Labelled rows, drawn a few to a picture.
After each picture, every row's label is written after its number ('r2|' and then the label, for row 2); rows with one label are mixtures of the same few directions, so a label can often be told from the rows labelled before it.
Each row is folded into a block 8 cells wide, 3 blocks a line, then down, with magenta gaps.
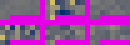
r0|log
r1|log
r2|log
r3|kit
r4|log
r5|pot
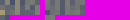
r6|kit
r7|kit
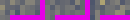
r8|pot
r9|kit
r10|kit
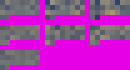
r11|kit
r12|kit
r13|log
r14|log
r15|kit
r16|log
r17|kit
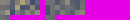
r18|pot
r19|pot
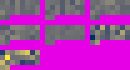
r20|kit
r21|kit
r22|log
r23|log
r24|pot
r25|kit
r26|log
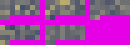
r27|pot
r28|log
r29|log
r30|kit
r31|kit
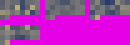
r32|pot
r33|log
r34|log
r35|log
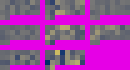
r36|kit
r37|log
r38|kit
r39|pot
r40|log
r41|log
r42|pot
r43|kit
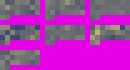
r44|kit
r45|pot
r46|kit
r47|log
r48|pot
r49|log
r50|log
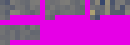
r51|log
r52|log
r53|kit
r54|kit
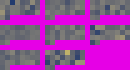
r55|kit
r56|pot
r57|pot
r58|log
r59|kit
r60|kit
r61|kit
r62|pot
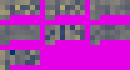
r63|pot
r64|pot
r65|pot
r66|log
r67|kit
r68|log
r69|kit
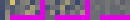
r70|kit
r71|pot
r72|kit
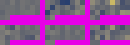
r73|kit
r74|log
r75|pot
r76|kit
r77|kit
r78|pot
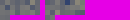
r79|kit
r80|pot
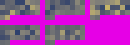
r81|log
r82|log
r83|pot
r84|pot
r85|pot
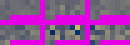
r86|log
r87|pot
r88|log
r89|log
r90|kit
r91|kit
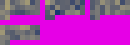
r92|log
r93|log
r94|kit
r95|pot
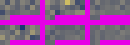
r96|kit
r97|pot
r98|kit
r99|pot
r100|log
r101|kit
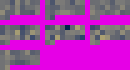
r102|kit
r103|log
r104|pot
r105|pot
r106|pot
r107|log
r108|log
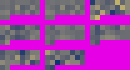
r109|pot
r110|pot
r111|log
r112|log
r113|log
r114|log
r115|pot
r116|log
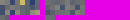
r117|pot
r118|pot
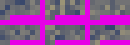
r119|log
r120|kit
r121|pot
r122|pot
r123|log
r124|log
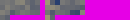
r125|log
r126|kit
